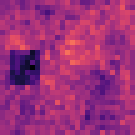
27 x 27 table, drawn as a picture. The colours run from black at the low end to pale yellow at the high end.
Values change most from cell to cell in the middle left. The texture is blotchy. In the middle left lies a patch that is lower than the rest. The middle left is the ninth with the lowest average.
